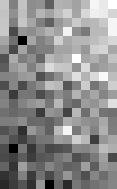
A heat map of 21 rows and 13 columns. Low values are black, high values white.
Slope: up to the top right. Histogram: bell-shaped. Ninth with the highest average: top right. Mirror symmetry: none. Stripes: none.
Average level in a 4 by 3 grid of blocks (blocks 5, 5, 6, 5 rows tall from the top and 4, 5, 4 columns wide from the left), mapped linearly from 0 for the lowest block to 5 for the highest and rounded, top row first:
335
234
123
012
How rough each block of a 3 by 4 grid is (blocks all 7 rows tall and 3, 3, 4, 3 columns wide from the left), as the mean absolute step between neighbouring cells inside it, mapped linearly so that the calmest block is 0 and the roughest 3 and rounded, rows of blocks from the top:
3 1 1 0
1 2 2 2
1 1 2 1
